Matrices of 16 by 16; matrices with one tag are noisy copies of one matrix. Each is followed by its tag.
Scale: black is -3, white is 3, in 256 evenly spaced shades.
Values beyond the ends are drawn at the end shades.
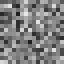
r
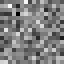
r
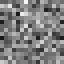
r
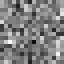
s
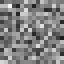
r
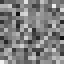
r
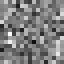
s
